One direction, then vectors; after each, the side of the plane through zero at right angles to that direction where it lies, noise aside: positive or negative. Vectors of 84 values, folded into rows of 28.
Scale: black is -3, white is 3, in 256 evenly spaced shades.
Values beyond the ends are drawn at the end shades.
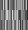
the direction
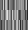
positive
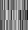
positive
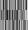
negative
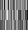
positive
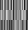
positive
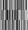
negative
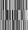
negative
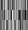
positive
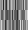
negative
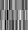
negative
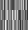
positive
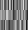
positive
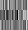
negative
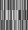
positive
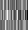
positive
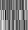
negative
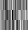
negative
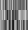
negative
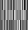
positive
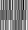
negative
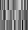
positive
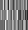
positive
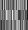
positive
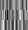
negative
